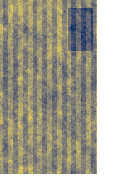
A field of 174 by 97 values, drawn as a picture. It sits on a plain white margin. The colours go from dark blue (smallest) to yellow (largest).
Stripes: upright, repeating 10 times. Ninth with the lowest average: top right. Odd patch: lower, in the top right.
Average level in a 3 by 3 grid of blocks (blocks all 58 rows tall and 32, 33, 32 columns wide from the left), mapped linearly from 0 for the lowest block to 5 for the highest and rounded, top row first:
5 5 0 / 4 3 3 / 5 4 4
